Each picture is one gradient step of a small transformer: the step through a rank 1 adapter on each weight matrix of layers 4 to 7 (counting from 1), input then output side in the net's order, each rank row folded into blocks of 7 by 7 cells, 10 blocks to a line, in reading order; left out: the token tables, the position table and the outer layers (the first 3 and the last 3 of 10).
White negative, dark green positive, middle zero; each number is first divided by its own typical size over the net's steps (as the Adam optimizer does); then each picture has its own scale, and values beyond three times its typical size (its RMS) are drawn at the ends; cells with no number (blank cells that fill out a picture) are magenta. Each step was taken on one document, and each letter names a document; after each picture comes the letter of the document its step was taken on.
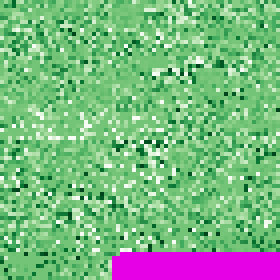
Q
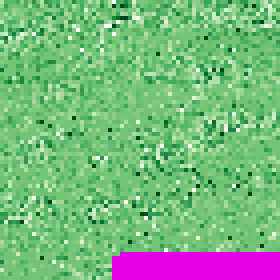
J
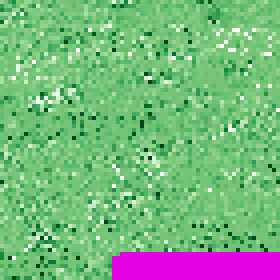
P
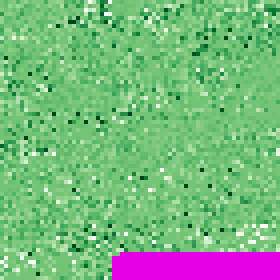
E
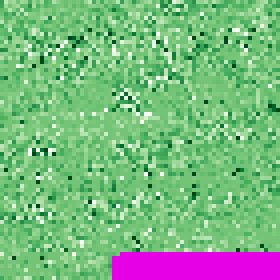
P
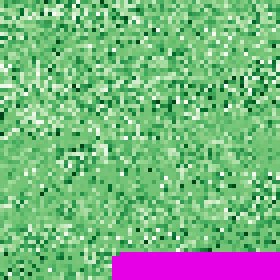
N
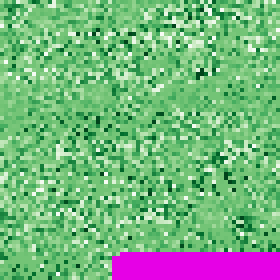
Q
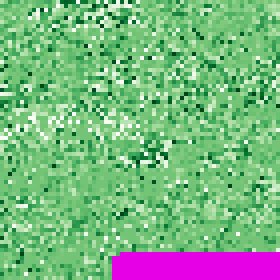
N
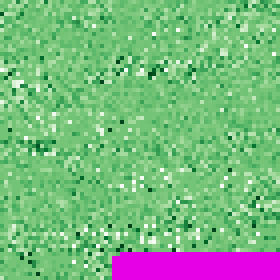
E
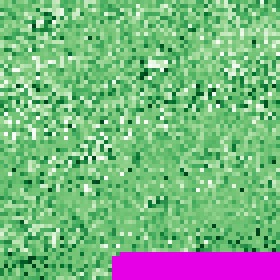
N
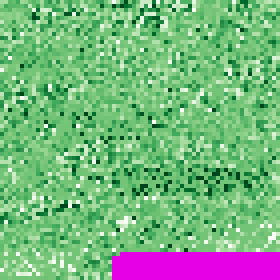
J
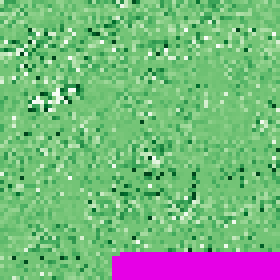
P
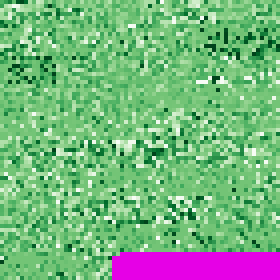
Q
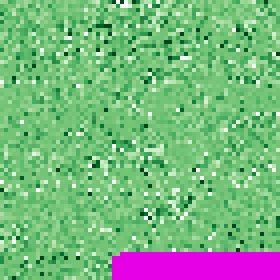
J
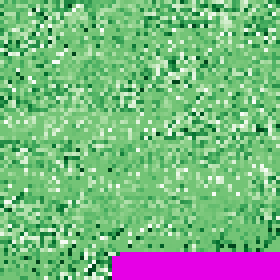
N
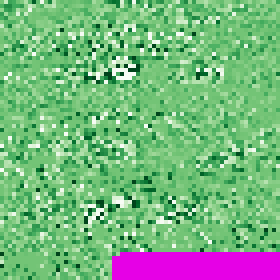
Q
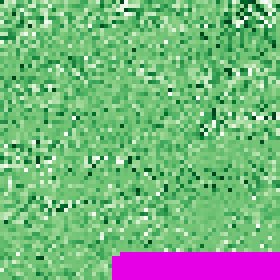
J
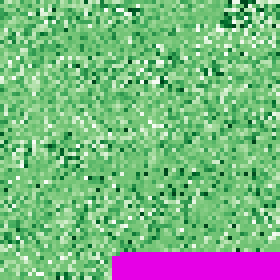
J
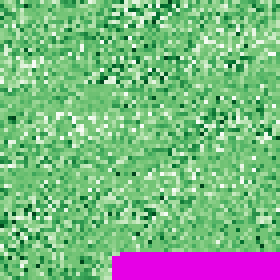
J
